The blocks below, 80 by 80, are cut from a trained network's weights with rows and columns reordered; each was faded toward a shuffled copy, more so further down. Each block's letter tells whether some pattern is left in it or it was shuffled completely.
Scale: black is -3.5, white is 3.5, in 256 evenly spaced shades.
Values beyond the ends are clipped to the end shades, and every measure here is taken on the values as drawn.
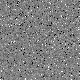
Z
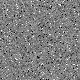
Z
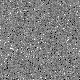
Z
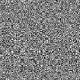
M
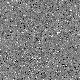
Z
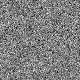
Z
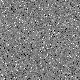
Z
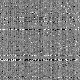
M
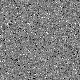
Z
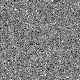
Z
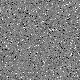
Z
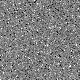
Z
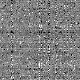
M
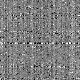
M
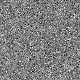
Z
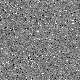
Z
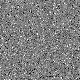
Z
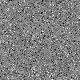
Z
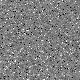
Z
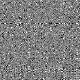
M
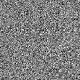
M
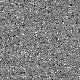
Z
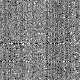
M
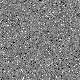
Z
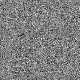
M
